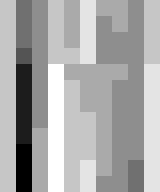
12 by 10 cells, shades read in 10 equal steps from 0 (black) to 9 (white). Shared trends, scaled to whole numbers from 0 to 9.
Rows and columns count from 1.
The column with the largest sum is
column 4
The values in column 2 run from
0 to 4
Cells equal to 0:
3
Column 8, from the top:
6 6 5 5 6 5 5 5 5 5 5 5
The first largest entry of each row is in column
6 6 6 6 4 4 4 4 4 4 4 4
